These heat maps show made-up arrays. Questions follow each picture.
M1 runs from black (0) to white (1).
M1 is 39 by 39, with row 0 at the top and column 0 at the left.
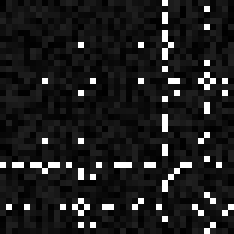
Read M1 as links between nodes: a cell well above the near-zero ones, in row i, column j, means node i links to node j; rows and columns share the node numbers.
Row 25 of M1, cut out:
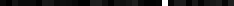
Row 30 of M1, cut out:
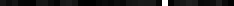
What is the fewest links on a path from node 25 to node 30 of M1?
2
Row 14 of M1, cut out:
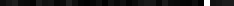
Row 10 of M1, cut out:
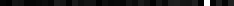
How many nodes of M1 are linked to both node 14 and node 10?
1
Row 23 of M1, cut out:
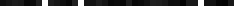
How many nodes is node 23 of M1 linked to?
3
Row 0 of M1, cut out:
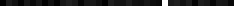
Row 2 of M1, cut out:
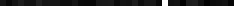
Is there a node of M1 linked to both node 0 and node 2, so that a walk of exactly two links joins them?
yes
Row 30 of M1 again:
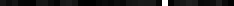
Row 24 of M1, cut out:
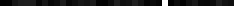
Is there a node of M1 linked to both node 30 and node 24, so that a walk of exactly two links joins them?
yes
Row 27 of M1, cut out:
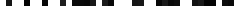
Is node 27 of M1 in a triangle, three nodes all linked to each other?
no
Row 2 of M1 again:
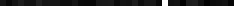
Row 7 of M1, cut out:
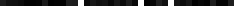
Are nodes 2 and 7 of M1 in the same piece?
no
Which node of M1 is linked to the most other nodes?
node 27
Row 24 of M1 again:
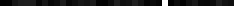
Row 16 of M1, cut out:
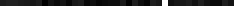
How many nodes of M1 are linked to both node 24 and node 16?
1
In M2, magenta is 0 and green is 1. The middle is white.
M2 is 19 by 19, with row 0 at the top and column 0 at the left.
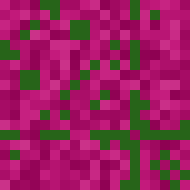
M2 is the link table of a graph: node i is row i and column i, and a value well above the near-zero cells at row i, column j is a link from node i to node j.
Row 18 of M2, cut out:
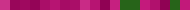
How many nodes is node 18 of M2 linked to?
3
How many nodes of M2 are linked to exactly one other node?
0
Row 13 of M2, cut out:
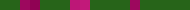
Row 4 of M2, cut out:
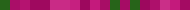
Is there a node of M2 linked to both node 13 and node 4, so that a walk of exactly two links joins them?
yes
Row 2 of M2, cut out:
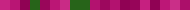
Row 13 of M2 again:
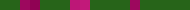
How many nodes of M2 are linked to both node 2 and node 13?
0
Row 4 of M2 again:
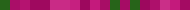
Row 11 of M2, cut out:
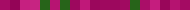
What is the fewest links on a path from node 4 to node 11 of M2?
1
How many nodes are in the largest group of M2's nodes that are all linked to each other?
4
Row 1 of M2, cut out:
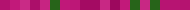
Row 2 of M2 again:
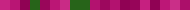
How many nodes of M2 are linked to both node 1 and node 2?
0
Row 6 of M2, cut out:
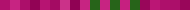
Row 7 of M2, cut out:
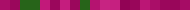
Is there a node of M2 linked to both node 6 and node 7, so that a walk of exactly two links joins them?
no
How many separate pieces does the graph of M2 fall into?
2
